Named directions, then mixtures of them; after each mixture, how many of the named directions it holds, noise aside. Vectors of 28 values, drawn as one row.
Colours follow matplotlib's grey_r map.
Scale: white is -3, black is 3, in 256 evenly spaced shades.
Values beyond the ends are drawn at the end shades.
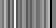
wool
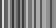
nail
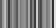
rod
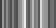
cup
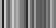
two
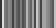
two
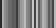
three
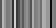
two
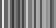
one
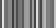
two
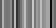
three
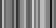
three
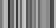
three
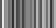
three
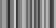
three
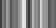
one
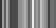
two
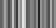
three
